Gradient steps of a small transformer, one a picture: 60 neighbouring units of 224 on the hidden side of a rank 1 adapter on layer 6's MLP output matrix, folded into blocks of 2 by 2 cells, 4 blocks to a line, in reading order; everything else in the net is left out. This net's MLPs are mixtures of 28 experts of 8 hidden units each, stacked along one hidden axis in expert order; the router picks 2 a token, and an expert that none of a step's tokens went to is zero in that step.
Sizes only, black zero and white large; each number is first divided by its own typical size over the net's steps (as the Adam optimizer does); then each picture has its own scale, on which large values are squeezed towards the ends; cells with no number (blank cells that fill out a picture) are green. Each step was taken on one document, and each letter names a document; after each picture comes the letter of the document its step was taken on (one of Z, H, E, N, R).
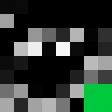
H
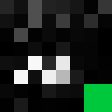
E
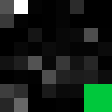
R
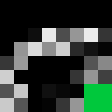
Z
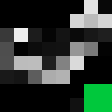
E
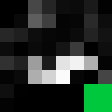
E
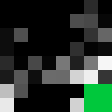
Z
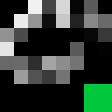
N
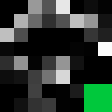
N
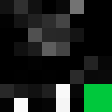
R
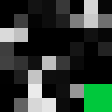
N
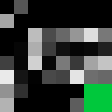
Z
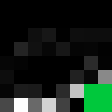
H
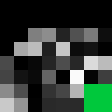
Z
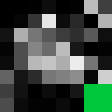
E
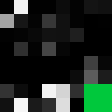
R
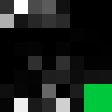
R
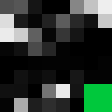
R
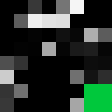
Z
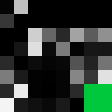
H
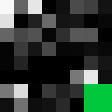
R
